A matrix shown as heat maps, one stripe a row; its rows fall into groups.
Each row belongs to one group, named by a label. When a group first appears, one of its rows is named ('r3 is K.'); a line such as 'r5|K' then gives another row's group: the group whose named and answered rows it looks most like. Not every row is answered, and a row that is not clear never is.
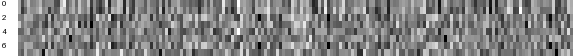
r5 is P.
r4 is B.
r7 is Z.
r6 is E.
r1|B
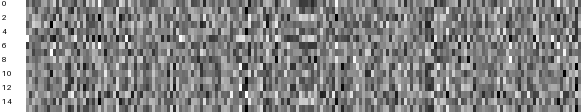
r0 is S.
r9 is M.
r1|M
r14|E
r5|E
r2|E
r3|Z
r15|M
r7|P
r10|Z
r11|M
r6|S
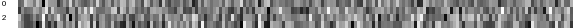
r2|P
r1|S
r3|P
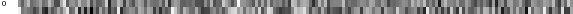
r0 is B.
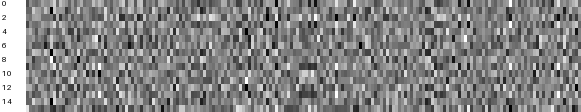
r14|Z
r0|S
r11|B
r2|E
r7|Z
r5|P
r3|S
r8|P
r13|S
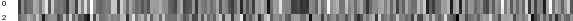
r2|Z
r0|S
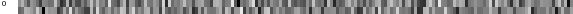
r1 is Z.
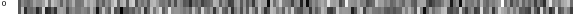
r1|P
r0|S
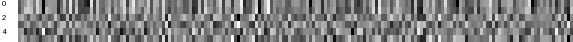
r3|B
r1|Z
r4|P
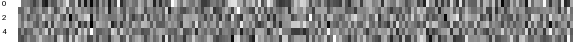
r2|P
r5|B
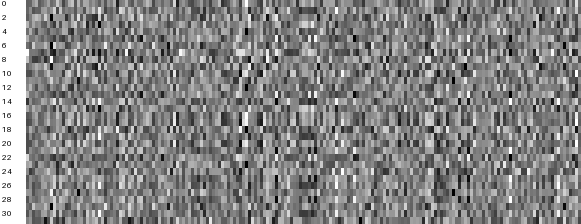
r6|Z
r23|M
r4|M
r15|E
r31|P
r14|S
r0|B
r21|S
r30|S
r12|M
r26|S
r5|E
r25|S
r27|P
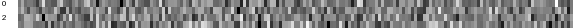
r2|Z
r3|E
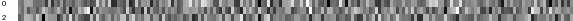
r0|E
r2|Z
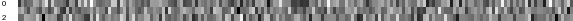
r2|Z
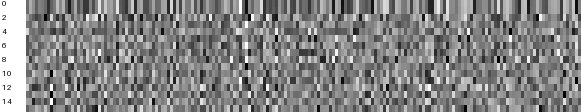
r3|B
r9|M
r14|P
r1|M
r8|B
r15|Z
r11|M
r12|P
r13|Z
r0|M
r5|S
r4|E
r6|B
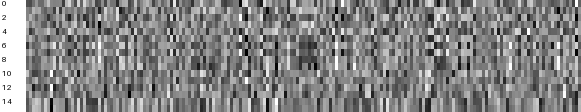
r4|B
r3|E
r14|Z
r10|P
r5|M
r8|S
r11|B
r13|P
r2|M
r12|P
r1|E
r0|B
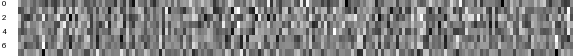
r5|P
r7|Z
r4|B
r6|P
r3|B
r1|B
